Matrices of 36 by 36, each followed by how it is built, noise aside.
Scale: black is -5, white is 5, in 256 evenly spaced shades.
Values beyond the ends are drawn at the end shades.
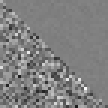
lower triangular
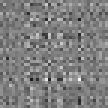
low rank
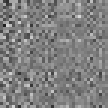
low rank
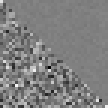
lower triangular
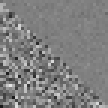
lower triangular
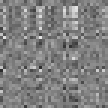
low rank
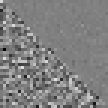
lower triangular
